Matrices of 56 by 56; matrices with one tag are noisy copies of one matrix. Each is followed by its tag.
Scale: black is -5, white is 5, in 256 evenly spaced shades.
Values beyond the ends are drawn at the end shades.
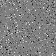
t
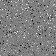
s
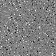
t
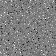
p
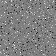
p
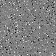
t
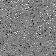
s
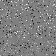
s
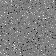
p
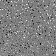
s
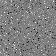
p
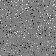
s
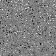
s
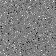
p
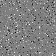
t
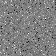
p
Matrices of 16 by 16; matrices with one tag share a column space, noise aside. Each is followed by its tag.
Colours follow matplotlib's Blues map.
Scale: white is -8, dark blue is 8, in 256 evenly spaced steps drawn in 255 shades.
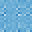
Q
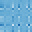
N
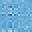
Q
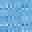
N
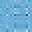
Q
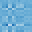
N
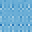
N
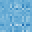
N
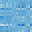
N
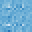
N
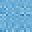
Q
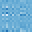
Q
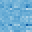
N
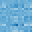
N
